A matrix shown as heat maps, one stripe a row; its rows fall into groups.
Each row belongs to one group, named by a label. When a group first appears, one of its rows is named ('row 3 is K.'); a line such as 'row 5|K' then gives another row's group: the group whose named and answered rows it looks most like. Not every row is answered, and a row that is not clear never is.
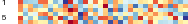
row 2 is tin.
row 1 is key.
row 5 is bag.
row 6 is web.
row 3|web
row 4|key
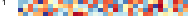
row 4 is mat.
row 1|bag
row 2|tin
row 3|tin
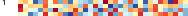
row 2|key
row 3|web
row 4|bag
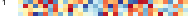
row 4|tin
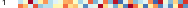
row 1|tin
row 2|web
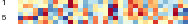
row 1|web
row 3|bag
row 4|bag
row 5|tin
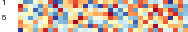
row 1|mat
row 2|web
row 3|key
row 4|bag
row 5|mat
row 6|mat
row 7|key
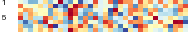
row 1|bag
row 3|web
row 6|bag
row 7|mat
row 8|mat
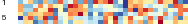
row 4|mat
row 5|tin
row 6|tin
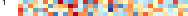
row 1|bag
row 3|key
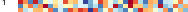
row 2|tin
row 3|mat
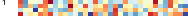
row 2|key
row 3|tin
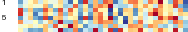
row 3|key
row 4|key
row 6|bag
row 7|web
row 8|bag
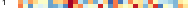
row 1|web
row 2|web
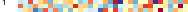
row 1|tin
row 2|mat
